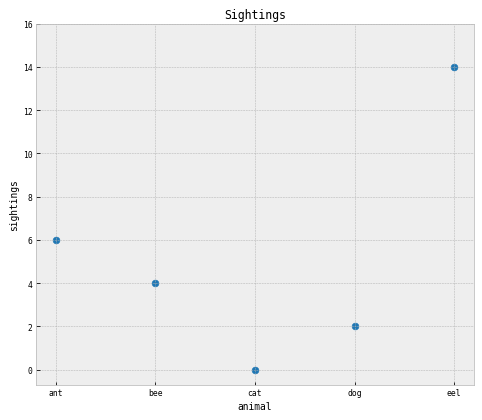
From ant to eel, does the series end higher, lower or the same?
higher
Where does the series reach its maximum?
eel
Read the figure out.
Title: Sightings
x-axis: animal, ticks ant bee cat dog eel
y-axis: sightings, ticks 0 2 4 6 8 10 12 14 16
Values:
6 4 0 2 14
